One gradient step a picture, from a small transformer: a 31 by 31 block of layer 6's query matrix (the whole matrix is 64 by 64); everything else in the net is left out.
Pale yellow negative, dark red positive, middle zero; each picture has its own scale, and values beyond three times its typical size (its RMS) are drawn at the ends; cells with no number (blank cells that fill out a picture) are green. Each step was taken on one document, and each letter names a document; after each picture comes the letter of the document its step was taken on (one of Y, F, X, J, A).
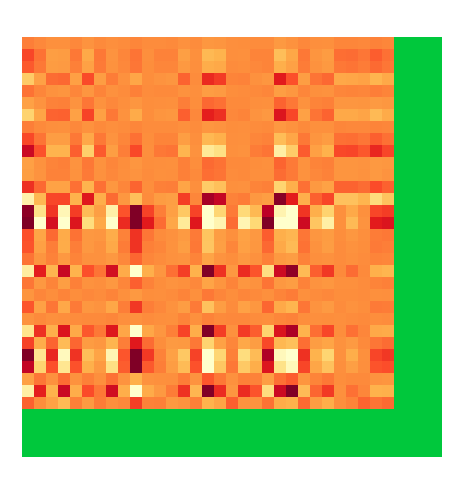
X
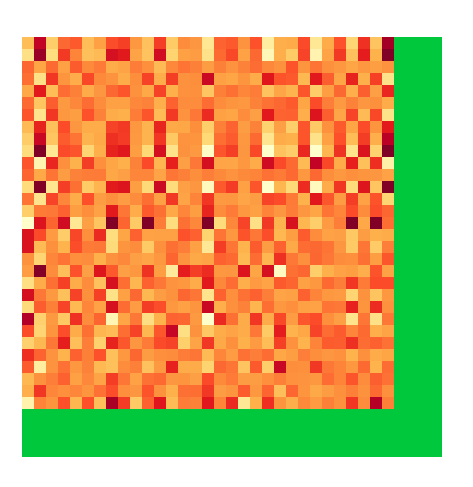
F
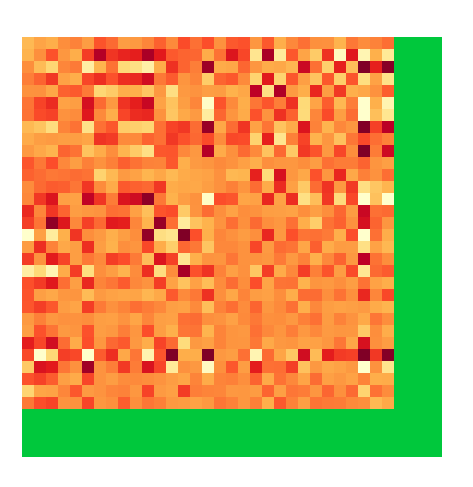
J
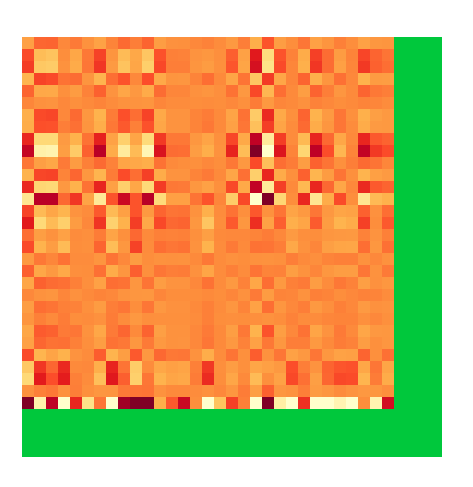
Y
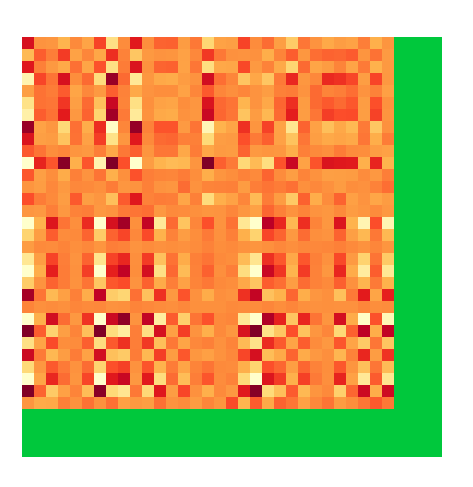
Y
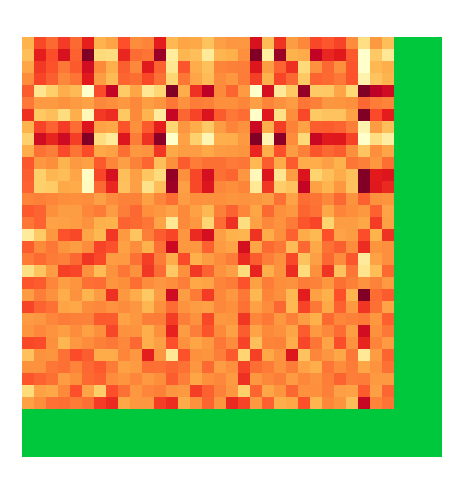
J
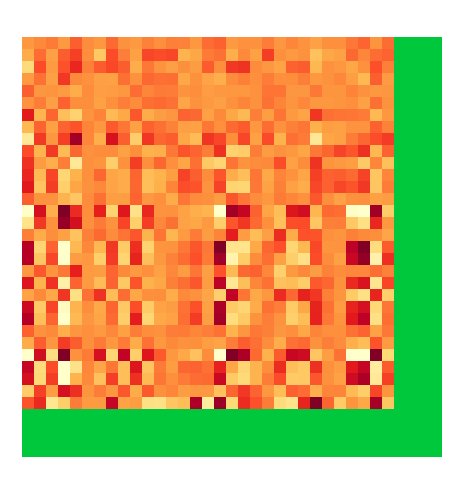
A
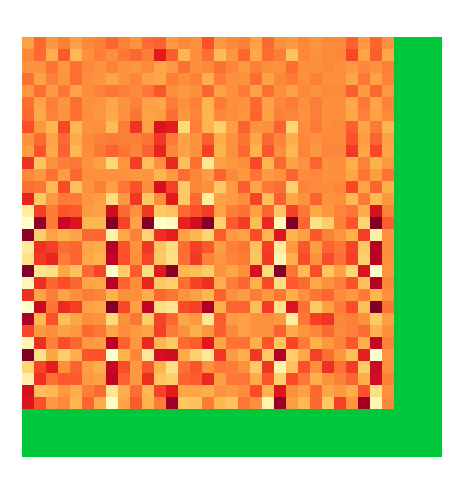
F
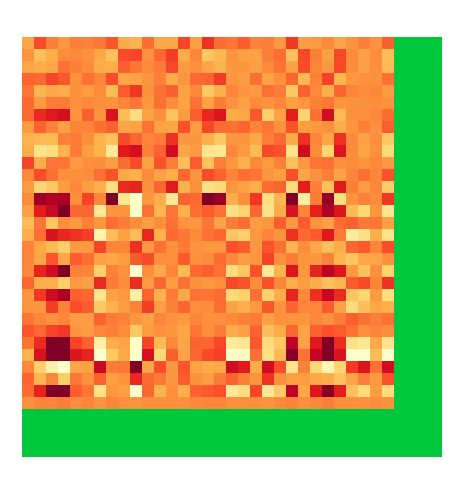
X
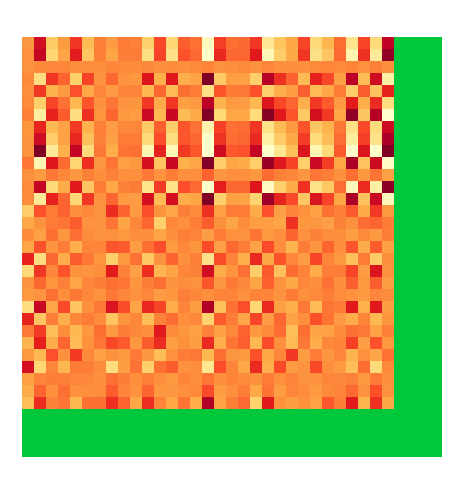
F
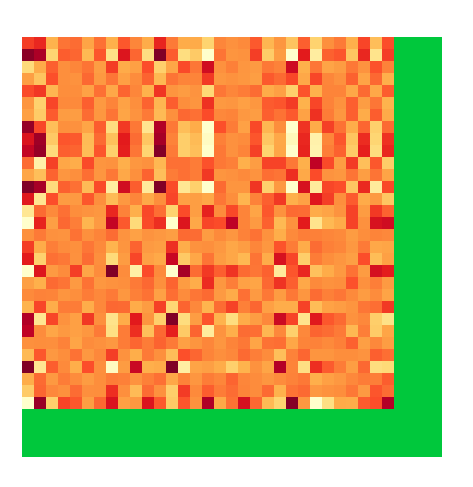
F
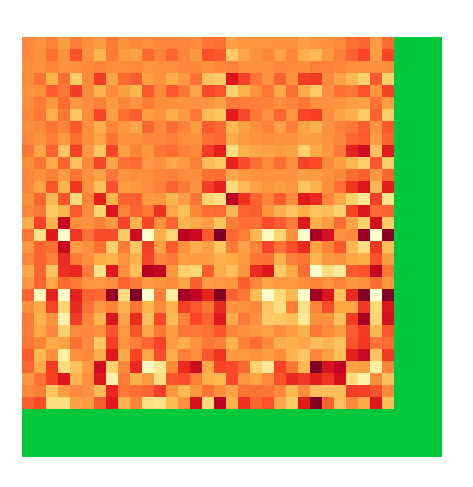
A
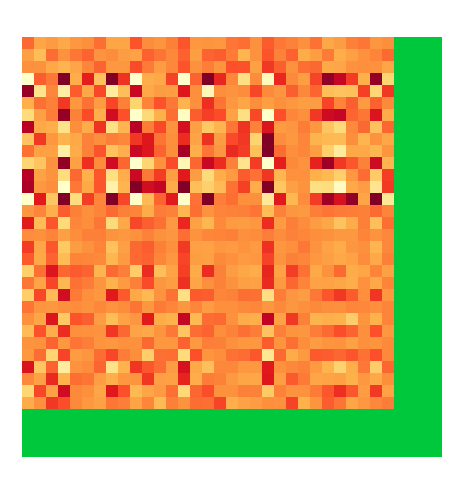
Y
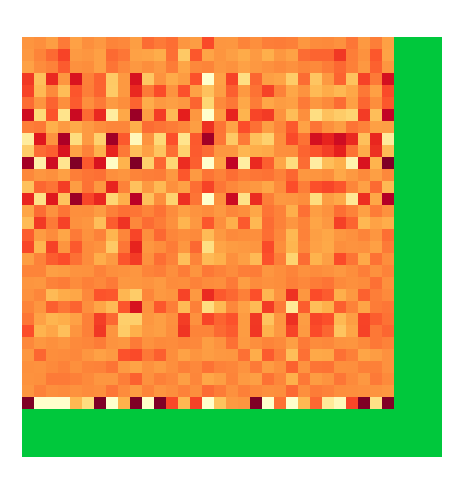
Y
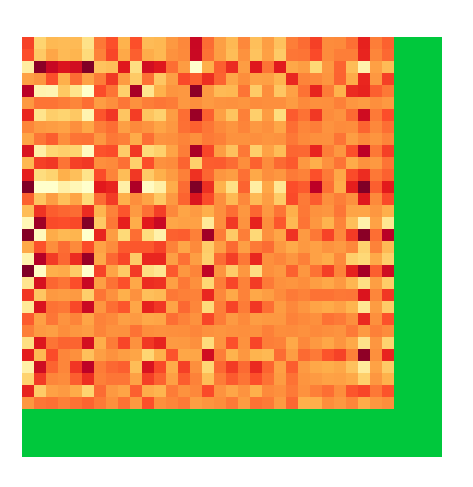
J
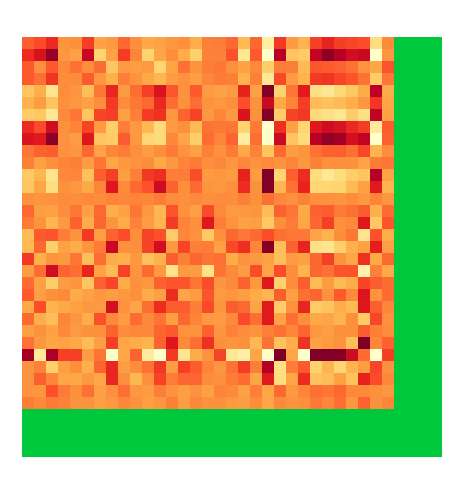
J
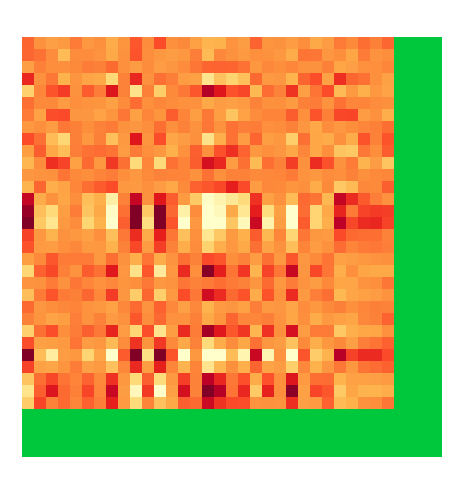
Y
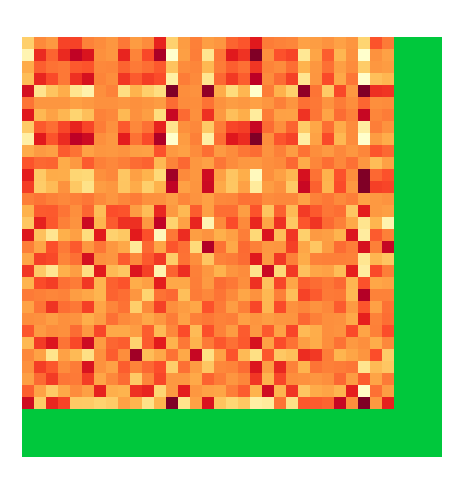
J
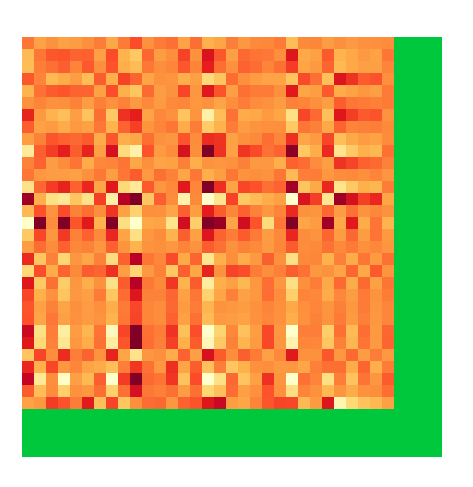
X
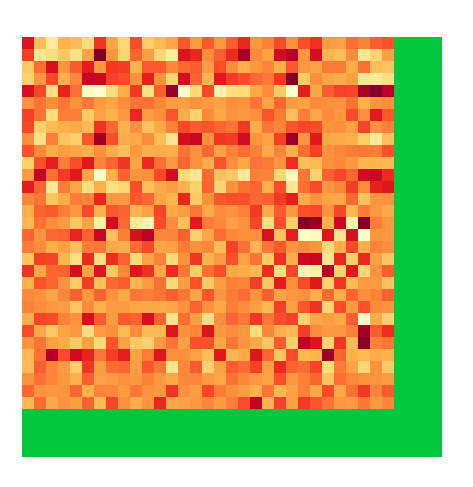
J
